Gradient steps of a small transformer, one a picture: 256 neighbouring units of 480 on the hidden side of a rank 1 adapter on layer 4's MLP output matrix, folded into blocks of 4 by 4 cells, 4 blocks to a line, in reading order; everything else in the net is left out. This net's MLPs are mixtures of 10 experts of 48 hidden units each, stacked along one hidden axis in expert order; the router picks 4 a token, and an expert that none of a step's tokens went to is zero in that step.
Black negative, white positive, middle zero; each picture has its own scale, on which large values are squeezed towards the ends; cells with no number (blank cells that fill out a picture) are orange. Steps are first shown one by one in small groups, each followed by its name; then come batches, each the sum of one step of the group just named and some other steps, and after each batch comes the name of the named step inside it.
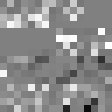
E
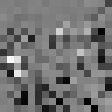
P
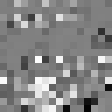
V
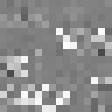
E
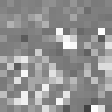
E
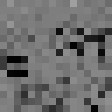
P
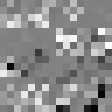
E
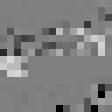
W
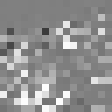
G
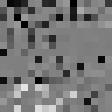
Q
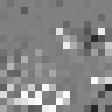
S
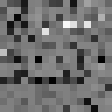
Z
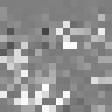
G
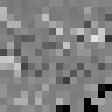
W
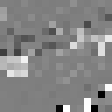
W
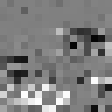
S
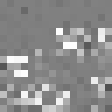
S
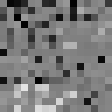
Q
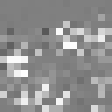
G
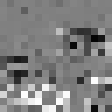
S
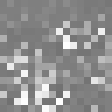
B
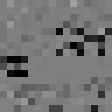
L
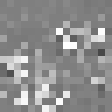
B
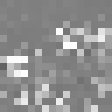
B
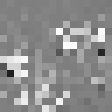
B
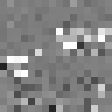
L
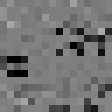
L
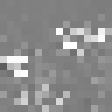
B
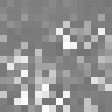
B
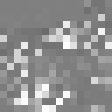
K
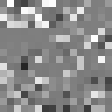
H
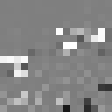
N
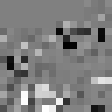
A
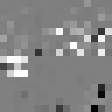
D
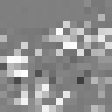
K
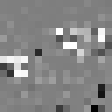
D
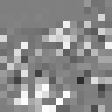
K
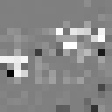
N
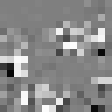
A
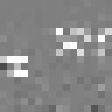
D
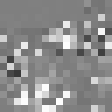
K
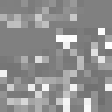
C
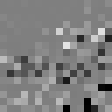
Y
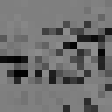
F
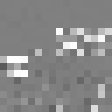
Y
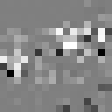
Y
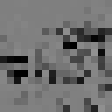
F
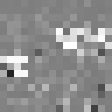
C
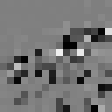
Y
